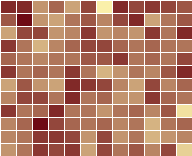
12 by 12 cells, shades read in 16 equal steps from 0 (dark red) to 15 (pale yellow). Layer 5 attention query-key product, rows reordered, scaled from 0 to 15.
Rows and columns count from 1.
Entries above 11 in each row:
1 0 0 0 0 0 0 0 1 0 0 1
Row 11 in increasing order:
3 3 4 4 7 7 8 8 9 9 9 11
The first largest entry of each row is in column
7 4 1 3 3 7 1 8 12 10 10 12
